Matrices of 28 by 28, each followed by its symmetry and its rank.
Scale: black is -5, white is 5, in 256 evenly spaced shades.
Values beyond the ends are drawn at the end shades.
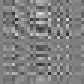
neither, rank two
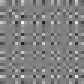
symmetric, rank two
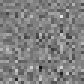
neither, rank five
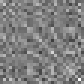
symmetric, rank three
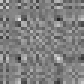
symmetric, rank three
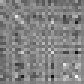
symmetric, rank three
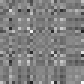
symmetric, rank two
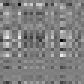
neither, rank two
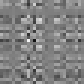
neither, rank two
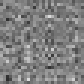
neither, rank five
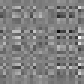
neither, rank two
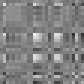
symmetric, rank two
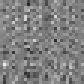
neither, rank five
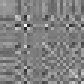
symmetric, rank three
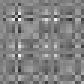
symmetric, rank two
